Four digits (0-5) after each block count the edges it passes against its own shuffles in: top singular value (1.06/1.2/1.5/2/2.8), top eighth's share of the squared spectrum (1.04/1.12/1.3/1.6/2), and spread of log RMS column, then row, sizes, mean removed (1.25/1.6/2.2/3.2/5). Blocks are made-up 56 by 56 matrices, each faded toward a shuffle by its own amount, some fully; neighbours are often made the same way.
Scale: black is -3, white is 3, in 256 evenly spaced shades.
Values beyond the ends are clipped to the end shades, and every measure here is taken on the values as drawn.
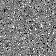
0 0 0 0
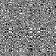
4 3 2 2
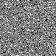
2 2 0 1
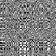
4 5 3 3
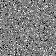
2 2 0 0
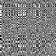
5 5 3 3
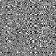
4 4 2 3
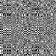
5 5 3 3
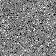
0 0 0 0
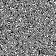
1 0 0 0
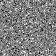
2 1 0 0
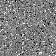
2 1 0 0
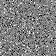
0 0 0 0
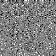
3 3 1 1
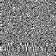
4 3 2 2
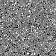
2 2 0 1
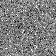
0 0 0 0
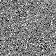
0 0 0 0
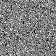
0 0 0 0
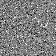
0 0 0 0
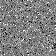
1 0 0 0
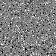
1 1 0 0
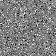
2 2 0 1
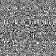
4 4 2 2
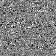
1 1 0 2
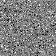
0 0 0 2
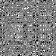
4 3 2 2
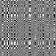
5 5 4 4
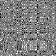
4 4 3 2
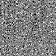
3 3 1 1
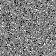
2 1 0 0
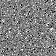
0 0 0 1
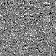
3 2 0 1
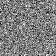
2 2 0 0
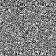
3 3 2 2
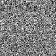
3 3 1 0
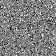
0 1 0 0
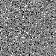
3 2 1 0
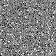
2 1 0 0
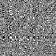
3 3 2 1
